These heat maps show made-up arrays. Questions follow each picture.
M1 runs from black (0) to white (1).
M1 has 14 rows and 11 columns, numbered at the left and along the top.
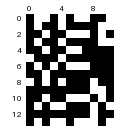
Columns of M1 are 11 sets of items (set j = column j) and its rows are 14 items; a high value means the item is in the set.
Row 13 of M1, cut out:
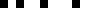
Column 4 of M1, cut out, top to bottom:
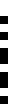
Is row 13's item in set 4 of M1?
yes
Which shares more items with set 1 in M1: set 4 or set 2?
set 4
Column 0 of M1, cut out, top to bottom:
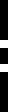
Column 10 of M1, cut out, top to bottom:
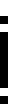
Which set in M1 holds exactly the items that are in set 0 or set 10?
4
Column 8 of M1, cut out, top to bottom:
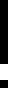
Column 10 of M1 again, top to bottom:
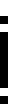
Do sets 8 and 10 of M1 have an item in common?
yes
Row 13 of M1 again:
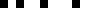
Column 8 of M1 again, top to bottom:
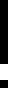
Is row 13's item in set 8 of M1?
yes
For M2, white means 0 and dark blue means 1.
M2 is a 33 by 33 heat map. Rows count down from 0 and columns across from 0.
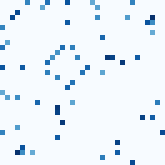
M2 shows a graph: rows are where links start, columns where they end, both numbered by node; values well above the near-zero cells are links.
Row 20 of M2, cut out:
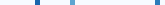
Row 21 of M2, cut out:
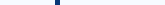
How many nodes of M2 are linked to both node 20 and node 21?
0
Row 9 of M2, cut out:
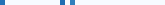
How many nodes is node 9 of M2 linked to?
3
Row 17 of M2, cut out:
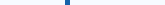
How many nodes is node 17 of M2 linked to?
1
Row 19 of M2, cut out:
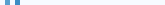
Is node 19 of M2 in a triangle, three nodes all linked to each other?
no
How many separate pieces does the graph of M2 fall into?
2
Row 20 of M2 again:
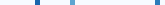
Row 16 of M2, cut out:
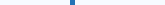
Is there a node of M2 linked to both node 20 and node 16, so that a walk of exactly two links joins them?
yes
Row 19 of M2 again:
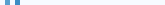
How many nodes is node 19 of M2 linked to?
2
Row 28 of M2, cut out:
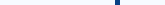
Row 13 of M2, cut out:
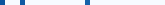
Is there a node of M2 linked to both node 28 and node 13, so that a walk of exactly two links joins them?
no
